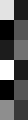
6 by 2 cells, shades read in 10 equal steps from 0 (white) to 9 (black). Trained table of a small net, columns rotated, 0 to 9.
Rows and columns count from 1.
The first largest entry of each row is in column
2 1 1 2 1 2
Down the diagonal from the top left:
1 6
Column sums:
31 40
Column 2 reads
8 6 5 8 6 7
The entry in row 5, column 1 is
9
